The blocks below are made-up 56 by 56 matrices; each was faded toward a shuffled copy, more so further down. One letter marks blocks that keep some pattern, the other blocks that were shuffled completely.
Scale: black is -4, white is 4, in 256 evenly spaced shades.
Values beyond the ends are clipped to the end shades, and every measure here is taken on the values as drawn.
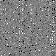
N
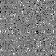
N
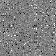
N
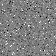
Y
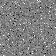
Y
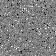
Y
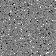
Y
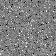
Y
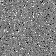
Y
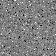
Y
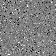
Y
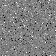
Y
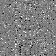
N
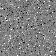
Y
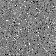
Y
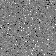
Y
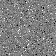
Y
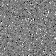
Y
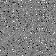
N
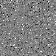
N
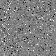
N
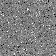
Y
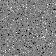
Y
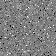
Y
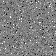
Y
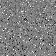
Y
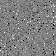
N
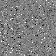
N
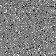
N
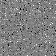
N
